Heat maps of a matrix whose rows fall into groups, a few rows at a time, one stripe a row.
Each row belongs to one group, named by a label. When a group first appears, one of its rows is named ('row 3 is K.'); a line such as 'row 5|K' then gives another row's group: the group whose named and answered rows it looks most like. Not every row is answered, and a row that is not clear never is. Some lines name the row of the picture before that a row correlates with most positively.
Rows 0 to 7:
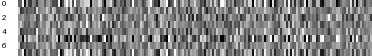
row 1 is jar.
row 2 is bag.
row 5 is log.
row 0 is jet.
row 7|jet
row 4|jar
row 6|jar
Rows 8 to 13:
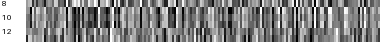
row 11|log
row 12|bag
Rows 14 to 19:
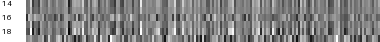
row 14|jet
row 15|jet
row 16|bag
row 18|jet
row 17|jet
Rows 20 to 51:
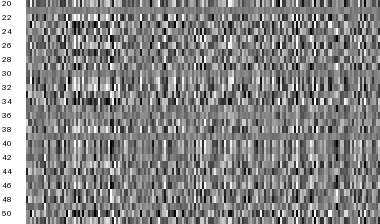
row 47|bag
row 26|jet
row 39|bag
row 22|jet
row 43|jet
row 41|jar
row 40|jar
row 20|jet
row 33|bag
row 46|jar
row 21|bag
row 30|jet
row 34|log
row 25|jar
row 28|jar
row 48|bag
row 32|jet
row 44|bag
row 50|log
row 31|jet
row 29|bag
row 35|jar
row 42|jar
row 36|jet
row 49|jar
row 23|log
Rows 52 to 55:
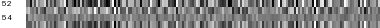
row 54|bag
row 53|jet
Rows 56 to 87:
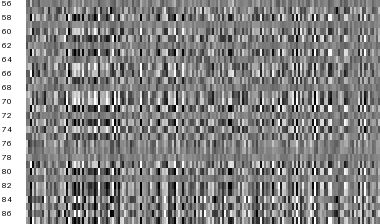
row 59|jet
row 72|jet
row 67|log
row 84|jar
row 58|log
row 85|log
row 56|jet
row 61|log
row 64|bag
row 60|jet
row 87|log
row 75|log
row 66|jet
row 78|jet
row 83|log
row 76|jar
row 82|log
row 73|log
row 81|jar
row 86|jar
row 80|log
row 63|log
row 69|jet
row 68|bag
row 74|jet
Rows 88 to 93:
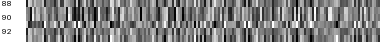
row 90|log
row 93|bag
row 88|bag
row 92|bag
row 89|log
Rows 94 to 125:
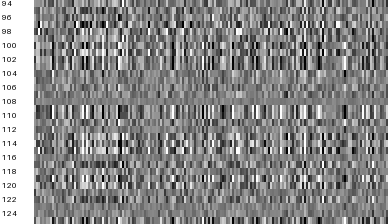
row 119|jar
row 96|jar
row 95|log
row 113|jet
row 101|jet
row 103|bag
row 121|bag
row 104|jar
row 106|bag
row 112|jar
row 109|jar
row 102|bag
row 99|jet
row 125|bag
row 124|jet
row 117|log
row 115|jet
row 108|bag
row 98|jet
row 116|jar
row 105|jar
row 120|jet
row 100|bag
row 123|jar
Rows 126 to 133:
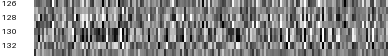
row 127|jet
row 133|bag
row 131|log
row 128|jet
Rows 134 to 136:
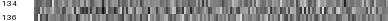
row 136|jet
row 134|jar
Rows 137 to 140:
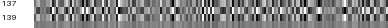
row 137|bag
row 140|bag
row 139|bag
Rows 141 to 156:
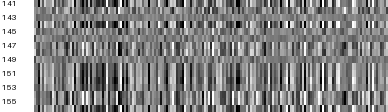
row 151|log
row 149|bag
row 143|jar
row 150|log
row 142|bag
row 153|log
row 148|jar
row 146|bag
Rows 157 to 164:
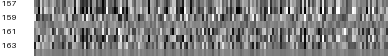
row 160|jet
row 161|bag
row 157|log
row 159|jar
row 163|bag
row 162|log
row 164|bag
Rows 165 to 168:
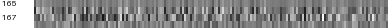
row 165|bag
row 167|log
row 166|bag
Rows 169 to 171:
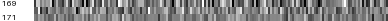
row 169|bag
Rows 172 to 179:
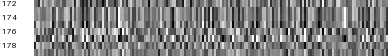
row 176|jet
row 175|bag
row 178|bag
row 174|bag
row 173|bag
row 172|log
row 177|jar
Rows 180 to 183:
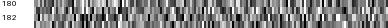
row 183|bag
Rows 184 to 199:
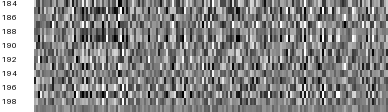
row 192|jet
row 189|log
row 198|jet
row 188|log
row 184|jar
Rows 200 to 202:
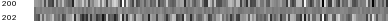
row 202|log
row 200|jet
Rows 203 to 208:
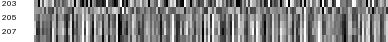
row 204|jet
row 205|jar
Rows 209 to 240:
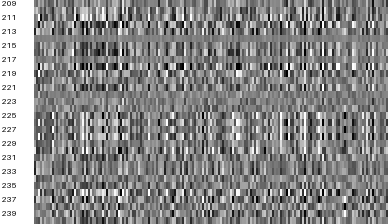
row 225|jar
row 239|bag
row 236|jet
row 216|log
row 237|bag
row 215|log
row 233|bag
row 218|log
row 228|jet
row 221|log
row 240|log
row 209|jet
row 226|jet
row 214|bag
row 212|log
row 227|jar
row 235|log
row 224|bag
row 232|bag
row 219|jet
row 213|bag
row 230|jar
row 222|jet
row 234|jar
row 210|jet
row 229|jar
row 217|bag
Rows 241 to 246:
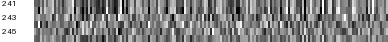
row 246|log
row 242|log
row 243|bag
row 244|jet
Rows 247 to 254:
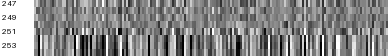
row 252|log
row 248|jar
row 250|jet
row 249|jet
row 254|log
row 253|log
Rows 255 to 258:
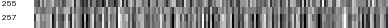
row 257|bag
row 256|bag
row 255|log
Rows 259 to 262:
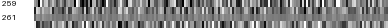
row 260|bag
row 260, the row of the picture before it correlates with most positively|257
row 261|bag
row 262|jar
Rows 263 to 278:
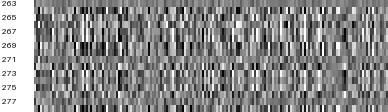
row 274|jar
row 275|jar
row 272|bag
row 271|jet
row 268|jar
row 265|jar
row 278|log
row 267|jar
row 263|bag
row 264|log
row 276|bag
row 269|log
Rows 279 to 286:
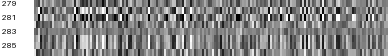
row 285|jet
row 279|log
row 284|jet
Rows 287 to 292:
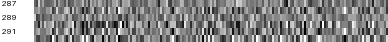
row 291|bag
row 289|jar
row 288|bag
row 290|log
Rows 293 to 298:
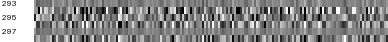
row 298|bag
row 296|jar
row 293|jar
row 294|log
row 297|jar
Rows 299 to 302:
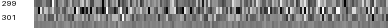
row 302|bag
